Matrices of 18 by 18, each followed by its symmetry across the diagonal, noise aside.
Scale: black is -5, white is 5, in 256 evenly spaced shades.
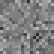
symmetric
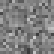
antisymmetric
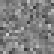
antisymmetric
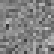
neither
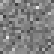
symmetric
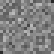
symmetric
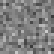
antisymmetric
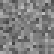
antisymmetric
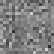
antisymmetric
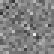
symmetric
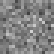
neither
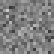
neither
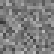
neither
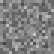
symmetric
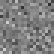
antisymmetric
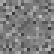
symmetric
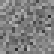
symmetric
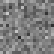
neither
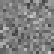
antisymmetric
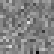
neither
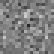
neither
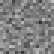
neither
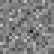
symmetric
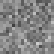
neither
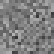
symmetric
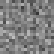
antisymmetric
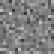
antisymmetric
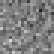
antisymmetric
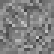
symmetric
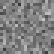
neither
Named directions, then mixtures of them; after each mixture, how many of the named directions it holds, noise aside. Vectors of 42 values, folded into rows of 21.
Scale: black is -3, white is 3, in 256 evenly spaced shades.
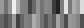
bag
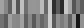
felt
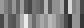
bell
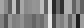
one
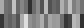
two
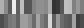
three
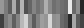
two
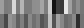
two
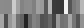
three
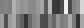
three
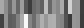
one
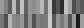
one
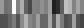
three
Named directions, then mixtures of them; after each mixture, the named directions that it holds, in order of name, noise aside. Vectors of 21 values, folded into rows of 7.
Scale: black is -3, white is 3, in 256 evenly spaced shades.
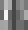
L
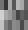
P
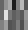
L, P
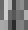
L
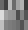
P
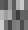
P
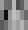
L, P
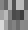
L, P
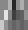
L, P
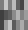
P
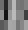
L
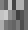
L, P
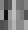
L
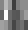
L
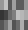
P
